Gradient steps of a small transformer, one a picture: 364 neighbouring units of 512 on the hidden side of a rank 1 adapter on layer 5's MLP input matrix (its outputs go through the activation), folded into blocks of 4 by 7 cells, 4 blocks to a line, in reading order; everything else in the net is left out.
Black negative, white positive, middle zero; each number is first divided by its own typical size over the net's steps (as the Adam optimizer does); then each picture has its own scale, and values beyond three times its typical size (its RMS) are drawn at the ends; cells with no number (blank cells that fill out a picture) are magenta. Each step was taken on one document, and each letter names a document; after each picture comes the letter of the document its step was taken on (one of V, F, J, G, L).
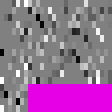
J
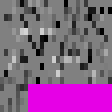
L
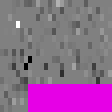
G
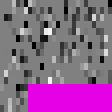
L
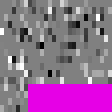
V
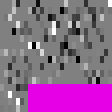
J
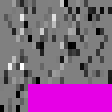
V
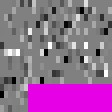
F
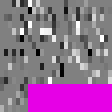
L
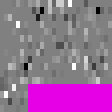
G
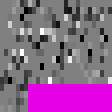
L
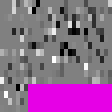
J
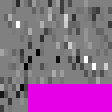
G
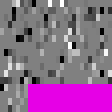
V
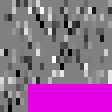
J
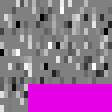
F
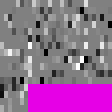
F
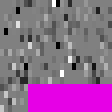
G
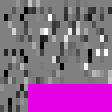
L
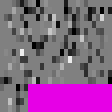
L
